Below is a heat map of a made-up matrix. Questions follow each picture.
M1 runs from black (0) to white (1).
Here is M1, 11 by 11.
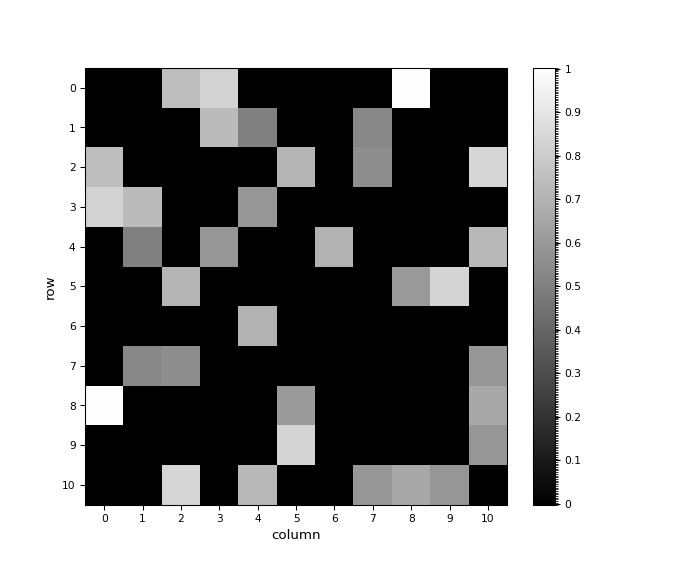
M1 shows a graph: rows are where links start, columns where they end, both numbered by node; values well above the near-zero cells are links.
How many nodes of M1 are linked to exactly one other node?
1
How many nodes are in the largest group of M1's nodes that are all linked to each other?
3
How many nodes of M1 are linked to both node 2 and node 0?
0
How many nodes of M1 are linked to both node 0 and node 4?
1
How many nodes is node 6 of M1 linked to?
1
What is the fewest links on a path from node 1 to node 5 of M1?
3
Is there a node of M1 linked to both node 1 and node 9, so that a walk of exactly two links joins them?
no
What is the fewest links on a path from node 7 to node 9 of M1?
2
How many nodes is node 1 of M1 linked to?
3
